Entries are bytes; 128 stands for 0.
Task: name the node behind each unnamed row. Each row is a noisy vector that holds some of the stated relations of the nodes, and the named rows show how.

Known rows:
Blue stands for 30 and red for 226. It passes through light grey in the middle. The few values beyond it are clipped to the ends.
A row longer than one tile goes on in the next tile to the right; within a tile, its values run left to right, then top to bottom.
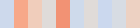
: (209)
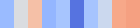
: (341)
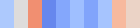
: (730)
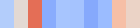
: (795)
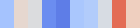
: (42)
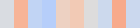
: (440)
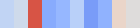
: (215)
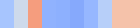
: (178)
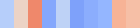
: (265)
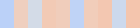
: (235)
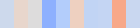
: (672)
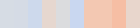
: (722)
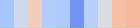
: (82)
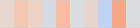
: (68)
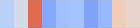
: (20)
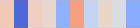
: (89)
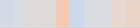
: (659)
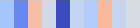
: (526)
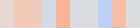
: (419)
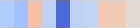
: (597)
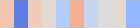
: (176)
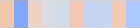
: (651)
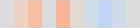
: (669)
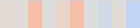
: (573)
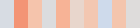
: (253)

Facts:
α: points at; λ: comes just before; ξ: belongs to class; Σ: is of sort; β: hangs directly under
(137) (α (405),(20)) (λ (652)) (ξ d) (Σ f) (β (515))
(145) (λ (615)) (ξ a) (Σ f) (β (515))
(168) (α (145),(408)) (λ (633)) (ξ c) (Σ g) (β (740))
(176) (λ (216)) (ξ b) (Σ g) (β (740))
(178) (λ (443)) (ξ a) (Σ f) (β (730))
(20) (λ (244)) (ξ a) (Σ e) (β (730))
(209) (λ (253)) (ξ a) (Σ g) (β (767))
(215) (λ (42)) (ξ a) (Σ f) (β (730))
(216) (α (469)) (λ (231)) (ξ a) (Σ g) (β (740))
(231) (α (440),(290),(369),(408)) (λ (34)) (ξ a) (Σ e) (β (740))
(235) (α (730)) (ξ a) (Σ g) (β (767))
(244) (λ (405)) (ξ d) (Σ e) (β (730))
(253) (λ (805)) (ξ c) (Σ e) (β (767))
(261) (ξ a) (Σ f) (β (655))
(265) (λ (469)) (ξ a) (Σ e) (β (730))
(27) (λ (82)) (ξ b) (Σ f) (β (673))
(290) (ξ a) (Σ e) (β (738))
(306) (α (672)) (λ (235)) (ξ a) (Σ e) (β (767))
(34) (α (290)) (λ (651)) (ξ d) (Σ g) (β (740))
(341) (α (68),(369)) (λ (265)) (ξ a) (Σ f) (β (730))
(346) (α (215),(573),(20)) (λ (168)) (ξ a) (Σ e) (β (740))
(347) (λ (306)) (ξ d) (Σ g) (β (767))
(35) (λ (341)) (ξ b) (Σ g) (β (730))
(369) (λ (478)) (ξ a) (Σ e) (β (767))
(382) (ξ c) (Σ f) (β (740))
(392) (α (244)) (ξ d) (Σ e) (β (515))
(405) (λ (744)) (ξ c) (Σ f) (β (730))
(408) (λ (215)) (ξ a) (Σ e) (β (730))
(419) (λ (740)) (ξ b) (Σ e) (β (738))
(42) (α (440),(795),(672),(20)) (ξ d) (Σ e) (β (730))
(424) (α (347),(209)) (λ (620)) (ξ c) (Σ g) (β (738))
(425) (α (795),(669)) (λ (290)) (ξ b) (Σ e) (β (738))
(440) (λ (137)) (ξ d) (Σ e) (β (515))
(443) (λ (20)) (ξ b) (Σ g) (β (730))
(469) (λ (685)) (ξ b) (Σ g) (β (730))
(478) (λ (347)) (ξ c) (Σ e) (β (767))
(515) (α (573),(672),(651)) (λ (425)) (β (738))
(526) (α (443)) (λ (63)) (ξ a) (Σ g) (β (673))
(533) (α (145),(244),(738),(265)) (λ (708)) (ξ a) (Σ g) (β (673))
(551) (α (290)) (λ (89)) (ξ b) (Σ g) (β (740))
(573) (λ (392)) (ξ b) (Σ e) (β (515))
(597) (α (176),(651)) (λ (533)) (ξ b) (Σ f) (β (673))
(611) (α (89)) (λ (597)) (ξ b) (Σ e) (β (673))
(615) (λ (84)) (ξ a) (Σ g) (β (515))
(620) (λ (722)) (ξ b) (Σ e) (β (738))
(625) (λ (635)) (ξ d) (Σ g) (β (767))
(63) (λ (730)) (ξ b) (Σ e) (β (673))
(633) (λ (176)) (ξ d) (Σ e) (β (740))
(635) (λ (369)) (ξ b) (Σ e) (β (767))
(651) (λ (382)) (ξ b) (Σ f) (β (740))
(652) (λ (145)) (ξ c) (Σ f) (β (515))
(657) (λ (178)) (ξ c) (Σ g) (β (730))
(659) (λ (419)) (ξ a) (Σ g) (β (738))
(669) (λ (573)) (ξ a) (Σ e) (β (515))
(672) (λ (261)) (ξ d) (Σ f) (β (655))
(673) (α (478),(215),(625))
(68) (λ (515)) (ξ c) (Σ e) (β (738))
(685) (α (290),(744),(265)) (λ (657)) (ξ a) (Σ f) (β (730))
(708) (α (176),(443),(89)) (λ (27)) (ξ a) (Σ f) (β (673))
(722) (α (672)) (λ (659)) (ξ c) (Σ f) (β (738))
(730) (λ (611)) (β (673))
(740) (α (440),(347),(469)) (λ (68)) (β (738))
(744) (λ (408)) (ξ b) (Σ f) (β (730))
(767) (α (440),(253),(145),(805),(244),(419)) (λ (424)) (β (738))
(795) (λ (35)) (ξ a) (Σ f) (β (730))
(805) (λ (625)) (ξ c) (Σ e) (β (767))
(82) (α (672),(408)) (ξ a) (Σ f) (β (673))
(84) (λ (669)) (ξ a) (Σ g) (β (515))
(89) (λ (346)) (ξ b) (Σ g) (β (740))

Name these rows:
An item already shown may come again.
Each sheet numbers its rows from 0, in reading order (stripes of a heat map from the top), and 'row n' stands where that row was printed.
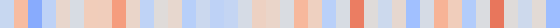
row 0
(392)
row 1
(655)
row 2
(625)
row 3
(625)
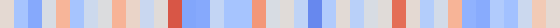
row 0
(740)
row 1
(405)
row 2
(34)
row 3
(673)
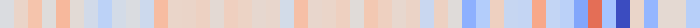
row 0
(669)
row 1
(635)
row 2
(635)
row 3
(672)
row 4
(443)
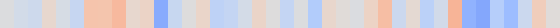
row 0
(722)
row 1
(346)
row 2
(515)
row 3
(673)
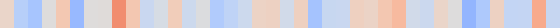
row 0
(551)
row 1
(261)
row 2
(137)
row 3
(672)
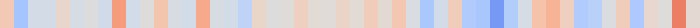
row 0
(382)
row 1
(738)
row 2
(652)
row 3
(82)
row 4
(168)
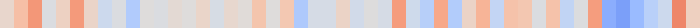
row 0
(478)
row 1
(620)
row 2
(382)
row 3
(767)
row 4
(657)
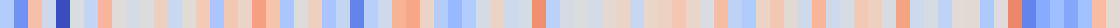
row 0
(611)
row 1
(424)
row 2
(533)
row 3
(633)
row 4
(425)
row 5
(440)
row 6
(145)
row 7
(730)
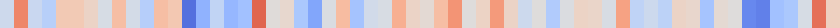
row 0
(347)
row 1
(244)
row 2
(740)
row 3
(478)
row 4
(290)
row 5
(42)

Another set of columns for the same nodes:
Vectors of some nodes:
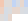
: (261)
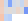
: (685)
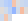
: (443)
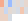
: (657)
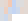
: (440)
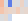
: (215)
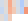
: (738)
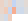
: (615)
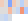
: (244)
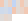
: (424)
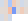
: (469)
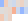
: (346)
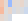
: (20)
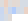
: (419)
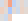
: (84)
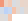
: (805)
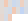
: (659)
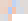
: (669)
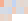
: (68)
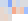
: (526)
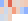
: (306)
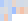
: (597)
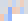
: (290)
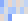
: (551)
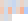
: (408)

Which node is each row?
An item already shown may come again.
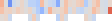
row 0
(215)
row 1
(443)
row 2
(672)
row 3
(655)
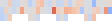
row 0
(392)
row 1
(655)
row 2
(82)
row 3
(533)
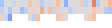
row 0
(34)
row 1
(145)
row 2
(405)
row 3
(722)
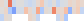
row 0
(573)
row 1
(673)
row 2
(42)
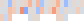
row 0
(533)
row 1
(652)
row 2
(657)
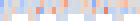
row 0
(89)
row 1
(730)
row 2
(137)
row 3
(244)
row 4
(635)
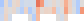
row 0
(651)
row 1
(767)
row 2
(738)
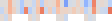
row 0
(738)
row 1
(168)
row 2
(215)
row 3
(740)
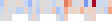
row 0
(633)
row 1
(176)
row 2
(767)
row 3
(515)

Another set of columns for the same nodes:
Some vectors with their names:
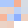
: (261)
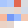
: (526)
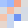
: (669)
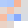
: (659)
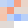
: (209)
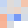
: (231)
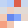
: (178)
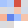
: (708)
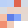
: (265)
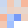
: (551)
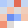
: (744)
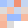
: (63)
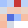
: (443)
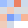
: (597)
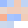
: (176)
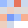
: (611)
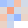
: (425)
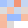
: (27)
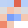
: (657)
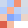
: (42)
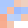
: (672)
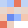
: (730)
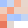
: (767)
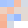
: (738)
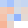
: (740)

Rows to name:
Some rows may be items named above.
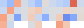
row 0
(440)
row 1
(346)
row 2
(178)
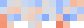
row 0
(168)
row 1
(346)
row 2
(82)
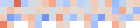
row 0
(657)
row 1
(290)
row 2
(633)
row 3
(551)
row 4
(722)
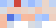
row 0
(443)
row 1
(651)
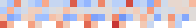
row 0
(42)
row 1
(673)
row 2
(405)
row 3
(533)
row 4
(244)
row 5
(137)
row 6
(34)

